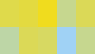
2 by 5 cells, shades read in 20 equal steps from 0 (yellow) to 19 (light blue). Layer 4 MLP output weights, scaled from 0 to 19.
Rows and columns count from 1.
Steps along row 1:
down down up down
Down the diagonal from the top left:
4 5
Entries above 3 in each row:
3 5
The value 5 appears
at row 1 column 5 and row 2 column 2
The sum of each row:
22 52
